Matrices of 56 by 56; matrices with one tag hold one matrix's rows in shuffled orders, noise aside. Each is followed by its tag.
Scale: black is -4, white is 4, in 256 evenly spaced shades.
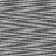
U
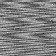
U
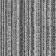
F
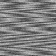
U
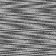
U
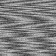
U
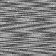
U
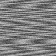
U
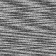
U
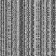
F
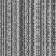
F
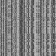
F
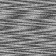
U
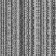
F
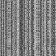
F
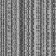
F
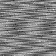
U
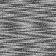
U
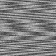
U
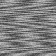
U
